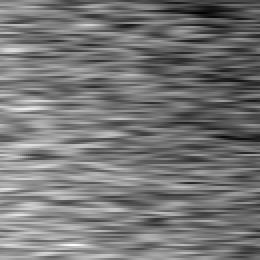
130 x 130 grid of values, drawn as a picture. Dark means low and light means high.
Neither half mirrors the other. The ninth with the highest average is the bottom left. The values follow a bell shape. Values rise toward the bottom left.
